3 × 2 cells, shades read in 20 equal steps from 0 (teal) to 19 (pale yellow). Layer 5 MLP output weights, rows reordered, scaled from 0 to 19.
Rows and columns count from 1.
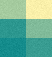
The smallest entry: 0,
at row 3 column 1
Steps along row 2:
up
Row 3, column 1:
0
